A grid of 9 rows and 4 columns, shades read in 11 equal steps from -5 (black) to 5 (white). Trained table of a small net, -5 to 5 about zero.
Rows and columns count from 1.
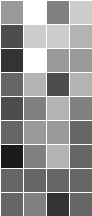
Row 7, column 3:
2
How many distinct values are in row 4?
3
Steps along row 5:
up up down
